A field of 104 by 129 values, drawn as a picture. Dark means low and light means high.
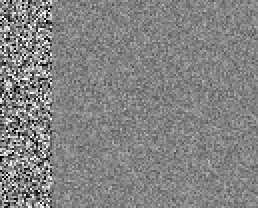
Average level on the scale: 50%. Seam: vertical, 20% of the way across, the right part calmer. Mirror symmetry: none. Histogram: heavy tails on both sides. Stripes: none. Grain: fine.
